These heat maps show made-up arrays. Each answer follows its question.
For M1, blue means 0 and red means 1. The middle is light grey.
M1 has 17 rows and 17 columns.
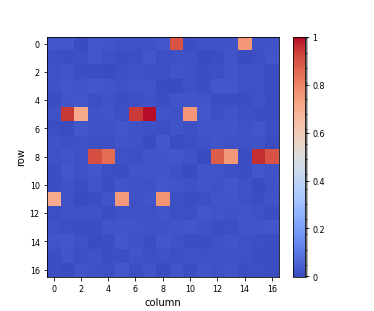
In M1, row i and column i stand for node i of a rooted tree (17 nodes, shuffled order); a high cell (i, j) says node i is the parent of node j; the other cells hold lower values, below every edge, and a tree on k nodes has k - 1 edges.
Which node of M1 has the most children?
8
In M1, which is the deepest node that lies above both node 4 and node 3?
8
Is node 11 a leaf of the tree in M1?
no
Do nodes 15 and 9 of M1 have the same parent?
no
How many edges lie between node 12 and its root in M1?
2
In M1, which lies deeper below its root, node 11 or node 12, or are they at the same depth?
node 12
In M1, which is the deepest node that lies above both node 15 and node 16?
8
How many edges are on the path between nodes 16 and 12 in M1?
2
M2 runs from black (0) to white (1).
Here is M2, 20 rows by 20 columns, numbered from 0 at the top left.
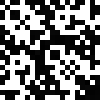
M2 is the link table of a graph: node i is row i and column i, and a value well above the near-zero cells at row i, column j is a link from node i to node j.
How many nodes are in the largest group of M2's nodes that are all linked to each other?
5
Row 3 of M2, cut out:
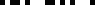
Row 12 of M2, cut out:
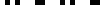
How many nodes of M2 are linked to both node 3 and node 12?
7
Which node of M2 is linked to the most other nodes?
node 4
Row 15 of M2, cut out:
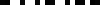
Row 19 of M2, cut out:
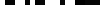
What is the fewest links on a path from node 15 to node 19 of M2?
2
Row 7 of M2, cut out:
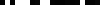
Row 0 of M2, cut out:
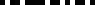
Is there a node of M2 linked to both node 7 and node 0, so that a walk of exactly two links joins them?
yes
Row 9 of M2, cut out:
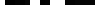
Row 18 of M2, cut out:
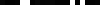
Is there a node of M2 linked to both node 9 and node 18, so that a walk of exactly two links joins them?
no
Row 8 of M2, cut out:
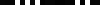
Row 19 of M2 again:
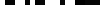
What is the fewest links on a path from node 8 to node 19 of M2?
2
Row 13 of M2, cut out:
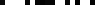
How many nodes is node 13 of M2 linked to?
11
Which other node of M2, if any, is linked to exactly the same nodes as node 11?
node 6
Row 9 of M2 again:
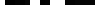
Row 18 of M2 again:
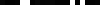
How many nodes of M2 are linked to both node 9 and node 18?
0
